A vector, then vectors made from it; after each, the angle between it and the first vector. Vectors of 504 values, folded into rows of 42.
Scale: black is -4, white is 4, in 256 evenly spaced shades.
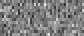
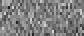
partly opposed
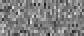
nearly opposite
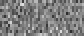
orthogonal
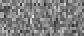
nearly opposite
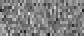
nearly opposite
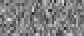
partly aligned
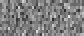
orthogonal
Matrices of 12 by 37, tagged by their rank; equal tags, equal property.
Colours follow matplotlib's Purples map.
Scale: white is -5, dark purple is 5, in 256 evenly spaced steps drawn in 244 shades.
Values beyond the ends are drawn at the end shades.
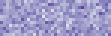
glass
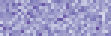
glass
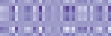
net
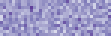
glass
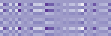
net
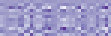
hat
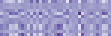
hat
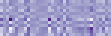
hat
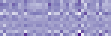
hat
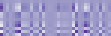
net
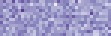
glass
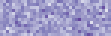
glass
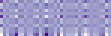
net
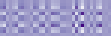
net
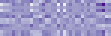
hat
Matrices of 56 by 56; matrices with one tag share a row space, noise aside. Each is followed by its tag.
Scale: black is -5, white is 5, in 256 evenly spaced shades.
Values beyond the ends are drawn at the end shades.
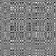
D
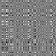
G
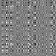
G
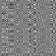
G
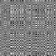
D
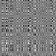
G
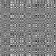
D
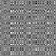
D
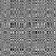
D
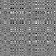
D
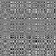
D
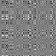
G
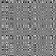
G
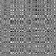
D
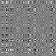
G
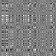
G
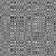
D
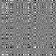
G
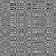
D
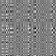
G
